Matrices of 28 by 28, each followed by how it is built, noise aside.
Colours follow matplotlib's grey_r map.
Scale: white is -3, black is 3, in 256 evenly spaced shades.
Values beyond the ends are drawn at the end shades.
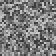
noise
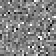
noise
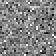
noise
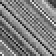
Toeplitz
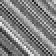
Toeplitz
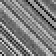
Toeplitz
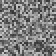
noise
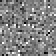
noise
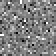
noise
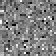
noise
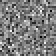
noise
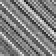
Toeplitz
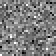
noise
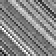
Toeplitz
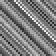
Toeplitz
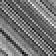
Toeplitz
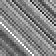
Toeplitz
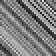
Toeplitz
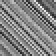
Toeplitz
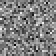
noise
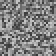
noise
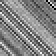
Toeplitz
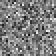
noise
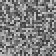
noise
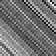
Toeplitz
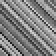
Toeplitz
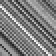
Toeplitz
